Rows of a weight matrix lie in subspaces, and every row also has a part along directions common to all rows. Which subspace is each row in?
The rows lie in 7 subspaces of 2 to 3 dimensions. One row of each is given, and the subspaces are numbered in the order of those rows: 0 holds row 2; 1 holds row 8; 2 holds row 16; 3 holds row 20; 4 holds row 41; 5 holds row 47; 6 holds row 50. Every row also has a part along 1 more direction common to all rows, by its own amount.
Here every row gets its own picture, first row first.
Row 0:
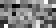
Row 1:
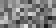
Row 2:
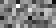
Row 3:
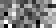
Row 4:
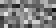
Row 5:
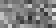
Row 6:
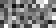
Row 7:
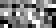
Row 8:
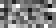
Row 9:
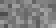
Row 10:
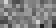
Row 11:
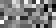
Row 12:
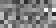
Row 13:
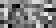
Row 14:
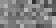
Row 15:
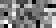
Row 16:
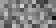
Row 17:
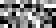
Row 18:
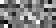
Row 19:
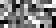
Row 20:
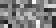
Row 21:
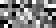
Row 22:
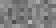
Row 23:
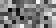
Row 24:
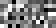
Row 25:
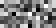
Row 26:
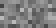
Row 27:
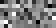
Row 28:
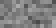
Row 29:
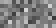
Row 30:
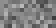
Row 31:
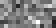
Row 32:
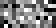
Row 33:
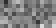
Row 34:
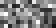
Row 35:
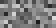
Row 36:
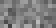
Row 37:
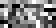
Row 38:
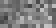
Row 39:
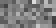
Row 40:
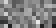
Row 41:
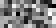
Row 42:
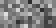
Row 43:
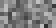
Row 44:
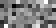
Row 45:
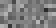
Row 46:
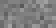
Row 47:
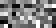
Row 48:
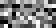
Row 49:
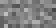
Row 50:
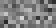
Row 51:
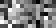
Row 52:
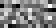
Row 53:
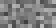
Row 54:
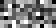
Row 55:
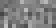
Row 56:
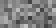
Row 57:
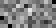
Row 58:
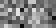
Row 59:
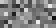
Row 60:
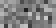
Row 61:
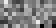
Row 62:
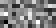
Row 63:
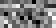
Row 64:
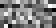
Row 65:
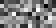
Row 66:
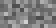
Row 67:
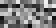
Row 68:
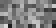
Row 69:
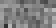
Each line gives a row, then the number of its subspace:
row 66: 4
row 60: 6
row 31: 0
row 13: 1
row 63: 2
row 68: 4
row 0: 2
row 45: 2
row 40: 0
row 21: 4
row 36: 3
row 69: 6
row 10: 0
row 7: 4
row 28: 0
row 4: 3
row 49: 3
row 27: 4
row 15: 3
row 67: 3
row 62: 6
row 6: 2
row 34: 5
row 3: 3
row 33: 0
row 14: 3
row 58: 1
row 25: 6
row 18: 4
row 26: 1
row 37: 1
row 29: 4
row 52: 1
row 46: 2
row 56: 5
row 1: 5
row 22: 1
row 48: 5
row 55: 6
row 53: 4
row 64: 1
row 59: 4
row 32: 6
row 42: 5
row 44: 2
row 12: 5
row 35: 4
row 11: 5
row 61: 0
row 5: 5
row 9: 5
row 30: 2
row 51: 1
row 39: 3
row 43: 1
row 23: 1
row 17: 6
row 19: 0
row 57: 0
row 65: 6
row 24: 2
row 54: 4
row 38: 5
